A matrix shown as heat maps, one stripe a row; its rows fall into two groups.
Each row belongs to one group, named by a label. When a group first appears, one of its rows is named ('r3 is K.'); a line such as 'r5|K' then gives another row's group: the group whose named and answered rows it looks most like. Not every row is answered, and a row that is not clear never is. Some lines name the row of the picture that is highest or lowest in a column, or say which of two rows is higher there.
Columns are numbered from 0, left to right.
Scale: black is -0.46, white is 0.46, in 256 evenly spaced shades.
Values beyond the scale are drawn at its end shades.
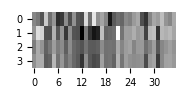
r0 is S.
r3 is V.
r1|V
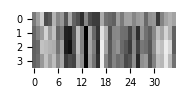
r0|V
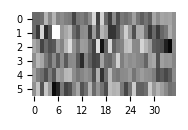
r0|S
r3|V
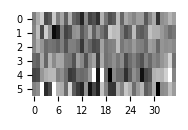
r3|S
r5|V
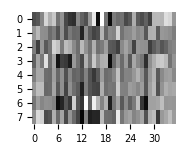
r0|S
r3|S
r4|V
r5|V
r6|S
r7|V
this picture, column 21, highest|7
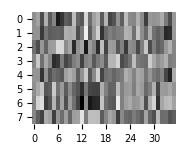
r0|S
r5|V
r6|V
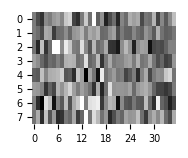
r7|S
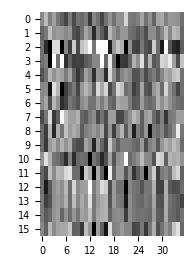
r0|V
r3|S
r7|V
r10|V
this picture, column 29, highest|10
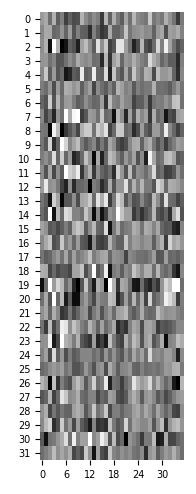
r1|V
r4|S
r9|V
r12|V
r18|S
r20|S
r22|V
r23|V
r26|S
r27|V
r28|S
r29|V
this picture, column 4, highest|19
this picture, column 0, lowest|19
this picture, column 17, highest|19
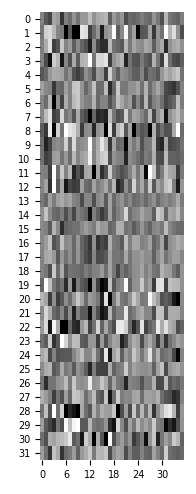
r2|V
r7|V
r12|S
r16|V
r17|V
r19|V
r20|S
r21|V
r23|V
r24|S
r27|S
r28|S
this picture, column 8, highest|29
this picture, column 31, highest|1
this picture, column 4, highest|8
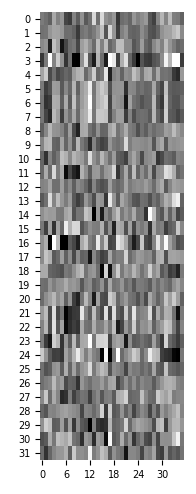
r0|S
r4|S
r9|V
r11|S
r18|S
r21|S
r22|S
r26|S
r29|V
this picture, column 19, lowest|22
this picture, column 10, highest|21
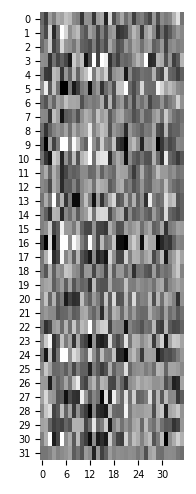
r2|V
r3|S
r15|V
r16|V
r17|V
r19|V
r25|V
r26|S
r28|V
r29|S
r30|V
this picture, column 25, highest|5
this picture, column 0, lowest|16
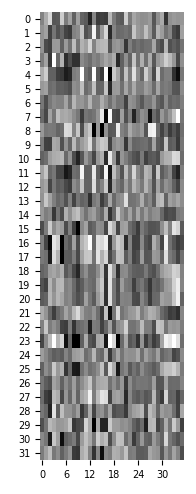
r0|V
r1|S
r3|S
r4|S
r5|S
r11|S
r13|V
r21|S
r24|S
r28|S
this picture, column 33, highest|23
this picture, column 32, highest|23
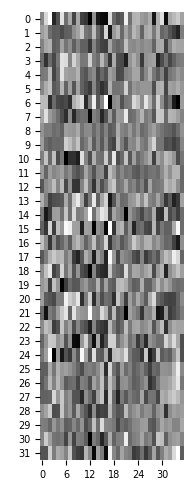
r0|V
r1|S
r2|V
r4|V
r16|S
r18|V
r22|V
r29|S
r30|V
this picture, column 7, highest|15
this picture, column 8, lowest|23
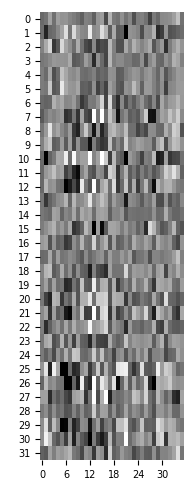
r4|V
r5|V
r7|S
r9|V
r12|S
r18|V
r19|S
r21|S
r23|V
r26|S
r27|S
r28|S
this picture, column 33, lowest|27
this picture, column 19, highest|25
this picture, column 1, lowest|10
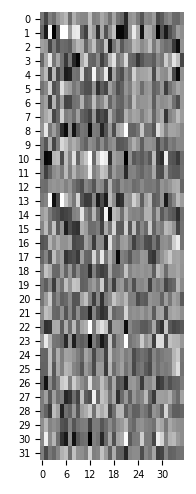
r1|V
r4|S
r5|V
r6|S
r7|V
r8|V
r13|V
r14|S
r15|S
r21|V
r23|V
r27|S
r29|V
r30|V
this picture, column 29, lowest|1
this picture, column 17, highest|16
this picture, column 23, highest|1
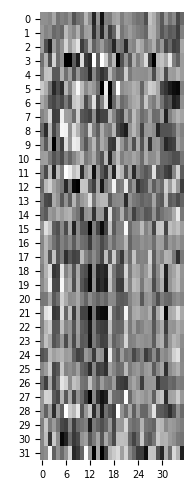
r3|S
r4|V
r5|S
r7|V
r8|V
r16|V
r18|V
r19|V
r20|V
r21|V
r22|V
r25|V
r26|V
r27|V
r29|V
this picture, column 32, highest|3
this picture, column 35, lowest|31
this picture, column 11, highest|31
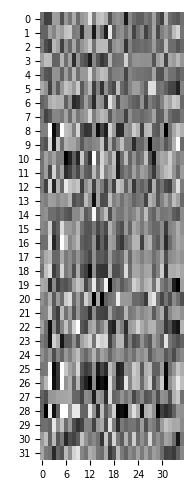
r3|V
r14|S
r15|V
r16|V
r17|V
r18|V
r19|S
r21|V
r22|S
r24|S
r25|V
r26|V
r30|S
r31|S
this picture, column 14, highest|23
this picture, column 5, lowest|23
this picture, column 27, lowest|9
